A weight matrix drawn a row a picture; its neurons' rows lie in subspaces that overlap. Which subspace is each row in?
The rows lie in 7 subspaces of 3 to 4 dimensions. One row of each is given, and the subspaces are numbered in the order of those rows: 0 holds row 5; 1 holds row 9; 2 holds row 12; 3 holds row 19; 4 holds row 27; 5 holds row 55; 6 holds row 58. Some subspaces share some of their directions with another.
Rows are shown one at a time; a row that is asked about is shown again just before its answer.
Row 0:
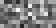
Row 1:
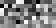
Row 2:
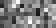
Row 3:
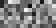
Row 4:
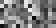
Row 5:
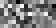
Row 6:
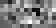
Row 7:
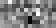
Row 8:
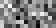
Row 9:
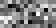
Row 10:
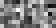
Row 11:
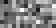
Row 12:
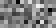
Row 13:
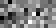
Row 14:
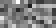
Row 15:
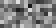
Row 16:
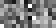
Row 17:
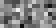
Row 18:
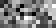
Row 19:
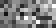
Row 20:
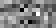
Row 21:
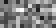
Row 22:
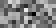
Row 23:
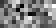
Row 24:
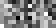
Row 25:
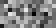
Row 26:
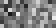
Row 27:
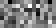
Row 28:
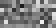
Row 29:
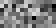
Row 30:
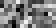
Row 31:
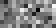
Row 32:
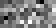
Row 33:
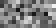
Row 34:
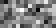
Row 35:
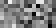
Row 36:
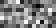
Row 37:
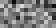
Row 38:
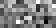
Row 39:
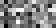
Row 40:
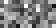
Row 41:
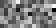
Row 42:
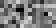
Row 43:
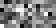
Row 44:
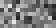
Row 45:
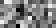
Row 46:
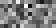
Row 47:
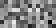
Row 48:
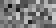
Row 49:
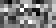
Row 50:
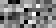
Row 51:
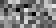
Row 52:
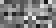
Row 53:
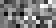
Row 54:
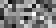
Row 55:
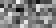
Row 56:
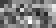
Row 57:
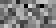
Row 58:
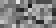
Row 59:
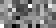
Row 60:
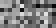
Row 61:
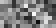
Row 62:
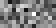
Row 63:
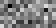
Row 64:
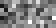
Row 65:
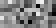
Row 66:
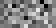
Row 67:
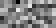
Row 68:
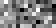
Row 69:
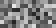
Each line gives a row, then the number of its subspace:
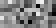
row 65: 4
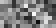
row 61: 0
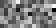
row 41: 6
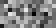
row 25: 1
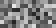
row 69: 4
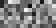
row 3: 4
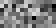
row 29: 5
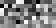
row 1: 5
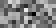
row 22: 4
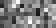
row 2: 1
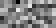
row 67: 6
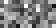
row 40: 6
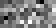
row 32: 4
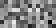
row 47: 4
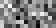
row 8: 5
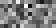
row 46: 0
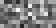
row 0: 3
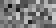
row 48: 1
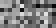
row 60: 2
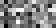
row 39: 0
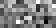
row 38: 5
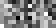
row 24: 5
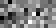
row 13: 1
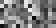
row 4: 5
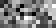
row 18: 3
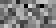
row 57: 0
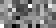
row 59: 5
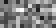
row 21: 0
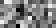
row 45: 5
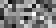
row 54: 4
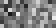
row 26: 1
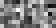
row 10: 0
